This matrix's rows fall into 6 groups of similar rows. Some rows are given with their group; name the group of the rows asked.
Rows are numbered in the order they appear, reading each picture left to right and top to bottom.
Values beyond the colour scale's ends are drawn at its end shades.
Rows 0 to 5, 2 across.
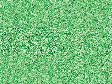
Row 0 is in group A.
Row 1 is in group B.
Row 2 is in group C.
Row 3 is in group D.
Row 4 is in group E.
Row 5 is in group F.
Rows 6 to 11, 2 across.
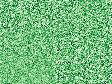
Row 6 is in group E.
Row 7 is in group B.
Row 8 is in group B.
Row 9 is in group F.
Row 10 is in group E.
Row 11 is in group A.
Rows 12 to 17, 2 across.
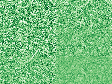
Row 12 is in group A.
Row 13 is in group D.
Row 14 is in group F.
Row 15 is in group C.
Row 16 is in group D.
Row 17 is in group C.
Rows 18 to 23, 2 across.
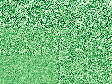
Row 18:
C
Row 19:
D
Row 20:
E
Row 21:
A
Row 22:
F
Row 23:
B
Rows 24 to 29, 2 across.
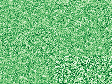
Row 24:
E
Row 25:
D
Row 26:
C
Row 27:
A
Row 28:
A
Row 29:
E
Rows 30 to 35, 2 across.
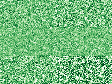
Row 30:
B
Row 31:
E
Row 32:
A
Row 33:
F
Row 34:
D
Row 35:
A
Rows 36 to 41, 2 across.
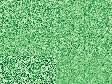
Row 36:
B
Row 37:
B
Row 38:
B
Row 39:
F
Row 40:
C
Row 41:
F
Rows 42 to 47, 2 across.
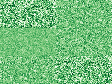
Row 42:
D
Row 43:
A
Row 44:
F
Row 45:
B
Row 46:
A
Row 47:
D
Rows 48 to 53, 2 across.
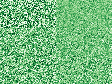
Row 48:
E
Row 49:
E
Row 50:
D
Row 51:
F
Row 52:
B
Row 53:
B
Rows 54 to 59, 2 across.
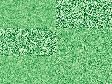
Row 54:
B
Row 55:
B
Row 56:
A
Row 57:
C
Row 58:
E
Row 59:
B
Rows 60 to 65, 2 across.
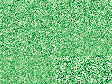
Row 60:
D
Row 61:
F
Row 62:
B
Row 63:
F
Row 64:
D
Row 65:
D
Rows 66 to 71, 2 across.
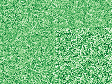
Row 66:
F
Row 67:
A
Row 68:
C
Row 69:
D
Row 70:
B
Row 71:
D
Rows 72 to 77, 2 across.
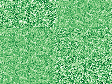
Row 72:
A
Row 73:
A
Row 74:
A
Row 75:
F
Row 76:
A
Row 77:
B
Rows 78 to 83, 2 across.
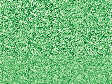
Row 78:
A
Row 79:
B
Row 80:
B
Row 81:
B
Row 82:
A
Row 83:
F
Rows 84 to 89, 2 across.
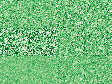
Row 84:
B
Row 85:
E
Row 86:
B
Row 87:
A
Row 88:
B
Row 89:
C
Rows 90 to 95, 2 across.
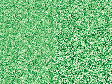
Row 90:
F
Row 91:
F
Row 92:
E
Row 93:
C
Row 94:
F
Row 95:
B
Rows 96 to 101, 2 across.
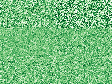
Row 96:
E
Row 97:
F
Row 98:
A
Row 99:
C
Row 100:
D
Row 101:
F
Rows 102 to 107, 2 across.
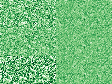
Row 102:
E
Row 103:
C
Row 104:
E
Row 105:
C
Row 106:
A
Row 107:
C
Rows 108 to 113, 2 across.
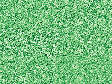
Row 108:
F
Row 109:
E
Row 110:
B
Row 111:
E
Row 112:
D
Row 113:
C
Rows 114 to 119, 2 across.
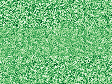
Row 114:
B
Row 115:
F
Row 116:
F
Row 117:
A
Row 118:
A
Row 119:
E
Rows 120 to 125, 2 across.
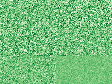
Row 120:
E
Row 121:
D
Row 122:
A
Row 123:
E
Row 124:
B
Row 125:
F
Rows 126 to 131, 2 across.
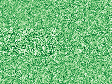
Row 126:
C
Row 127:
F
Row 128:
D
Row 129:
C
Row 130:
F
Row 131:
E
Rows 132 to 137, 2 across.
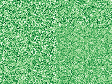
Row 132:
B
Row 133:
C
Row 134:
B
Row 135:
F
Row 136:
B
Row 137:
F
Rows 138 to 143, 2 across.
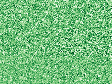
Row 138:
F
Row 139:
A
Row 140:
C
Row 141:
B
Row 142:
A
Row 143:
C
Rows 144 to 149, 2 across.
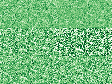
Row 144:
F
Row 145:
A
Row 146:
A
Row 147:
A
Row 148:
A
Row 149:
B
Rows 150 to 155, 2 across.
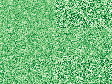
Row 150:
E
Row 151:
E
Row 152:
D
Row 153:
D
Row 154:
B
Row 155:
A
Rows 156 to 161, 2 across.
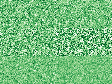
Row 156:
C
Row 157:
D
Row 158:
E
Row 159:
E
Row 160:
B
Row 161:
C
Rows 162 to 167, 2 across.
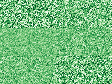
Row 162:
F
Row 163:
E
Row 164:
B
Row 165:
C
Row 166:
B
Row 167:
C
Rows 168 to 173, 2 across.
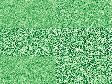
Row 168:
D
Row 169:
F
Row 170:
F
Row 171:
A
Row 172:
C
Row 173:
E
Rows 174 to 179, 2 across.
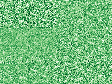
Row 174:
A
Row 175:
B
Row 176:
C
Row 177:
F
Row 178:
A
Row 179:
E
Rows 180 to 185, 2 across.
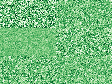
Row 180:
D
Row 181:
C
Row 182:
F
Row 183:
D
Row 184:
C
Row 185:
E
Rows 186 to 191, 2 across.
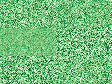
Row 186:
F
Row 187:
C
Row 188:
C
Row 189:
F
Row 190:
C
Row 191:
D
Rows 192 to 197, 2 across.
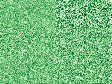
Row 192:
E
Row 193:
B
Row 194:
E
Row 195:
B
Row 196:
A
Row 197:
A
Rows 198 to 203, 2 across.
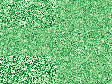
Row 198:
D
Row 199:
B
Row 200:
E
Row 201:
F
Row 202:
E
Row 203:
D
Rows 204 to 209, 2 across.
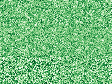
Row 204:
C
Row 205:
A
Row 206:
D
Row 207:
F
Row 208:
B
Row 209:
B
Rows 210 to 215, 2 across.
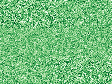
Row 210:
F
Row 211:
C
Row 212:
D
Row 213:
E
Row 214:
B
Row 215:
D
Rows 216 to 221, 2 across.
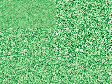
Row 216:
C
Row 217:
B
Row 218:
E
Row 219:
A
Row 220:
B
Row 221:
B
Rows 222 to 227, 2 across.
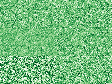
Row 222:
F
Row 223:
A
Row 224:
C
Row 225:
C
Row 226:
E
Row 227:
D
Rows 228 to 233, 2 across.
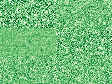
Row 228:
C
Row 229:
D
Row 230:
C
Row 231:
A
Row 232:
A
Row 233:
F
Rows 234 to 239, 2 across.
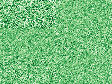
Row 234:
D
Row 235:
B
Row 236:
C
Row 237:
E
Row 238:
F
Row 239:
B
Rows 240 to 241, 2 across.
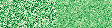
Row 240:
E
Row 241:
D
